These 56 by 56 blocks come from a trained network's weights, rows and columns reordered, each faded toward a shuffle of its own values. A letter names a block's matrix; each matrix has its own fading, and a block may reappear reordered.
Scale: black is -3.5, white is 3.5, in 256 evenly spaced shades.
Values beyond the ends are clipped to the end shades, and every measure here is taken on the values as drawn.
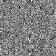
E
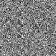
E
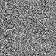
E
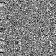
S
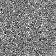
S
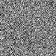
E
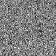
S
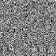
E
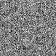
S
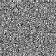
S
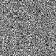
E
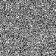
S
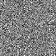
S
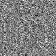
S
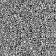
E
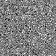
S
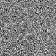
E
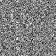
S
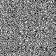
S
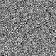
E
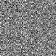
S
